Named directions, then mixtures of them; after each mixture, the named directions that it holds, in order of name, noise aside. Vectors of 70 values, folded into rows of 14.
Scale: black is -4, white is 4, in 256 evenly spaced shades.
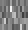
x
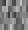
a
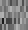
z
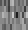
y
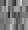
a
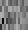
z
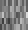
y, z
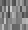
a, x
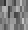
a, y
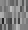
z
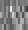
x, y, z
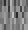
a, x, y
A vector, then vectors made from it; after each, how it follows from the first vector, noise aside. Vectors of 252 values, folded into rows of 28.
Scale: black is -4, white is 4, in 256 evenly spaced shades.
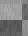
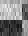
scaled up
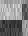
scaled up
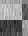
scaled up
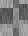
wrapped around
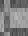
wrapped around
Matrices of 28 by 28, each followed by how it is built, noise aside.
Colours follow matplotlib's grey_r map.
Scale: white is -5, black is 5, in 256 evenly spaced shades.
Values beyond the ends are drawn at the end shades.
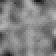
smooth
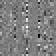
uneven columns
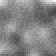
smooth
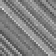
Toeplitz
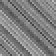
Toeplitz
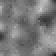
smooth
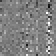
uneven columns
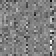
uneven columns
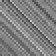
Toeplitz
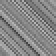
Toeplitz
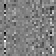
uneven columns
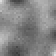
smooth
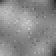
smooth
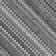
Toeplitz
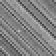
Toeplitz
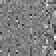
uneven columns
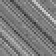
Toeplitz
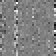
uneven columns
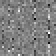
uneven columns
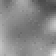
smooth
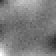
smooth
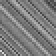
Toeplitz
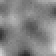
smooth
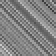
Toeplitz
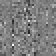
uneven columns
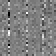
uneven columns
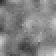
smooth
